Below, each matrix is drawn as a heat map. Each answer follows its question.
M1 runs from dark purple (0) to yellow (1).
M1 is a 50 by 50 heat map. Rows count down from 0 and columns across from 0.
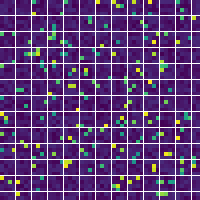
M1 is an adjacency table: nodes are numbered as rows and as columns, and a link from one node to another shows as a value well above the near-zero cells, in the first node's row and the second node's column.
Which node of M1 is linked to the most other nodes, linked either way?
node 13
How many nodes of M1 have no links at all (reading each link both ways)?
1
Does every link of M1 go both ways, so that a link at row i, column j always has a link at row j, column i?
yes
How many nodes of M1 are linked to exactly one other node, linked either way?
4
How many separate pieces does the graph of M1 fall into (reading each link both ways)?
2
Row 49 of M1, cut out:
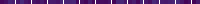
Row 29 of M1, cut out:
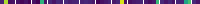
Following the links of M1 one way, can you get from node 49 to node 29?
no
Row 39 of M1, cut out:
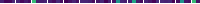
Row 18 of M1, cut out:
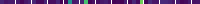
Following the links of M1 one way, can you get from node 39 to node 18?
yes
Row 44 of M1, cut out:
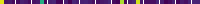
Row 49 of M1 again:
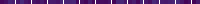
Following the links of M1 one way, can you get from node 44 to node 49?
no
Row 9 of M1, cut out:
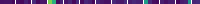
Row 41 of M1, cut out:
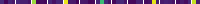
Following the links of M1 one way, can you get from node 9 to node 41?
yes
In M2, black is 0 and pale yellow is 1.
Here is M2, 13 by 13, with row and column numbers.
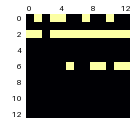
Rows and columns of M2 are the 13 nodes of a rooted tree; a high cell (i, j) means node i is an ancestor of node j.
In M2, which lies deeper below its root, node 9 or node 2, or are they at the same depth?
node 9
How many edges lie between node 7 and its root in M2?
2
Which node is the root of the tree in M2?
2
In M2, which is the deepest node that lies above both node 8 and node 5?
6
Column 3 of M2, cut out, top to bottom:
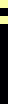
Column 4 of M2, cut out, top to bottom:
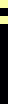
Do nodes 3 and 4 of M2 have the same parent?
yes
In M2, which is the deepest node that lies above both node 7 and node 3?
0
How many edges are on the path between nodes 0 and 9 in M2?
3
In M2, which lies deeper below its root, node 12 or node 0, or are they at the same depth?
node 12
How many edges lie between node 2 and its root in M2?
0
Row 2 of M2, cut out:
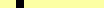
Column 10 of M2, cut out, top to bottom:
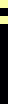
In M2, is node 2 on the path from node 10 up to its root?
yes
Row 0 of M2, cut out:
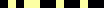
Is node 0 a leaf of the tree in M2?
no
